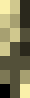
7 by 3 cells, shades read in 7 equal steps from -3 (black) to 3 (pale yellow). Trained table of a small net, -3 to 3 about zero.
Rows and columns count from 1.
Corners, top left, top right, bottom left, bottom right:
3 -2 -3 3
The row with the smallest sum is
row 5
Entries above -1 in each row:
2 2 2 1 0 2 1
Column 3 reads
-2 -2 -1 -2 -1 1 3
